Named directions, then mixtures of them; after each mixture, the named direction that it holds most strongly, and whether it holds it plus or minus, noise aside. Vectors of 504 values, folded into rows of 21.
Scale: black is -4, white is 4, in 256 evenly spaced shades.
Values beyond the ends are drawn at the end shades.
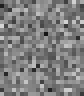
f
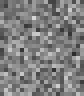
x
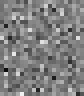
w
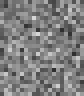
x, plus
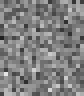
x, plus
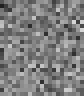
f, plus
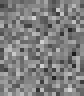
x, plus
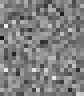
w, minus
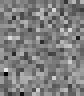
w, minus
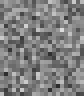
x, minus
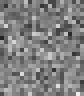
x, plus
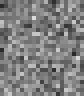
x, plus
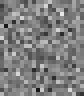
w, plus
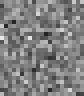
f, plus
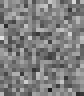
x, minus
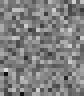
x, minus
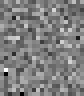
w, minus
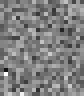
x, plus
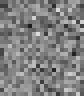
f, plus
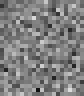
x, plus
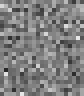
f, minus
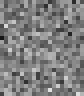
x, plus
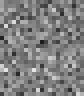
w, minus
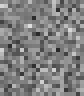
x, minus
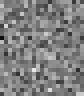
f, minus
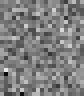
x, minus
